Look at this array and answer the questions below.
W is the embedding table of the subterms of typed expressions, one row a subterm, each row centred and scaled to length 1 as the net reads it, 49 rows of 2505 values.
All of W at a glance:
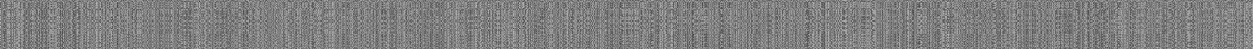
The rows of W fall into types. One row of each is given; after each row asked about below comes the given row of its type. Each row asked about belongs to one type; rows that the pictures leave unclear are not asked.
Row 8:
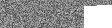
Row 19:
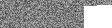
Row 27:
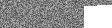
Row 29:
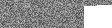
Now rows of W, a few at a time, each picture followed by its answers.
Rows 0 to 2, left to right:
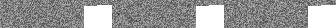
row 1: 8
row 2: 27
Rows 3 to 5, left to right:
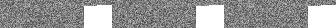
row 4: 27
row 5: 29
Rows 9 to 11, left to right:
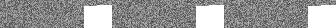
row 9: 19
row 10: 19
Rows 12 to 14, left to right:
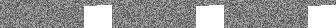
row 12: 19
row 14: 8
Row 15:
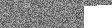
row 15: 29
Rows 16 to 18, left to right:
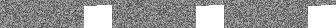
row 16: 8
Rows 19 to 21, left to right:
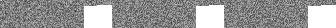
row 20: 29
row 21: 29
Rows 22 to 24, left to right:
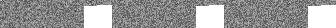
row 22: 19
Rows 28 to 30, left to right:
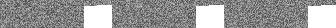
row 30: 29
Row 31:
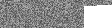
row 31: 29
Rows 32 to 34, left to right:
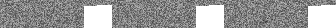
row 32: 8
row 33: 29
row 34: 27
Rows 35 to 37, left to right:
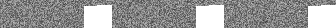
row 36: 19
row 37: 27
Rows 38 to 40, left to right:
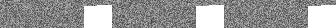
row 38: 29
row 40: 27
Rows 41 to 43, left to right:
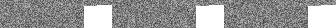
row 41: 29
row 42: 19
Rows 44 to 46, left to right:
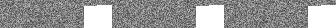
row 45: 27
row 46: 27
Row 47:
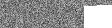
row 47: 19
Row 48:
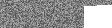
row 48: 8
